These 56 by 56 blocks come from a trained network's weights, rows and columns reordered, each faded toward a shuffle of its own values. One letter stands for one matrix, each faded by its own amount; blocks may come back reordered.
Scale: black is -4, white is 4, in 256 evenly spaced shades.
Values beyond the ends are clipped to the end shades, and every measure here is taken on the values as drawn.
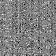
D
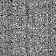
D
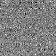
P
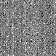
D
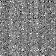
D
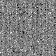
D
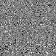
P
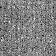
D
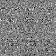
P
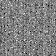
D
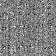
D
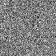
P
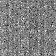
D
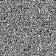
P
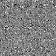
P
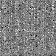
D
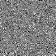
P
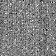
D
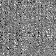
D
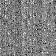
D
